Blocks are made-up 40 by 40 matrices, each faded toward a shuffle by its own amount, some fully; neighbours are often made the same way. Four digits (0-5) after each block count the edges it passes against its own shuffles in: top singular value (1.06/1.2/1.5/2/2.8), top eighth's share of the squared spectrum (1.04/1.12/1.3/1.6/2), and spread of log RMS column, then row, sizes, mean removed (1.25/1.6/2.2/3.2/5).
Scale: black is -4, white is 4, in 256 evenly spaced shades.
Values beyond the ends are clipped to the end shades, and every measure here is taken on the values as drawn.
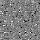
3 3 0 1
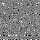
3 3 0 2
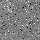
1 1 0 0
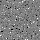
0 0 0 0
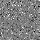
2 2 0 1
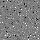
1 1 0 0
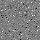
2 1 0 0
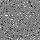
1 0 0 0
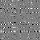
3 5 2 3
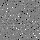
0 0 0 0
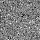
0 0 0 0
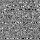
1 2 0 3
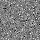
0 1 0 0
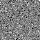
0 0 0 0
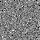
0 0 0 0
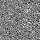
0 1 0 0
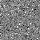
2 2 0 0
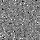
1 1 1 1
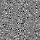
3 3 2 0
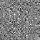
2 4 2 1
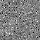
2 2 1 0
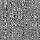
3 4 3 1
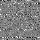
2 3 0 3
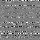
2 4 0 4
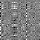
4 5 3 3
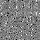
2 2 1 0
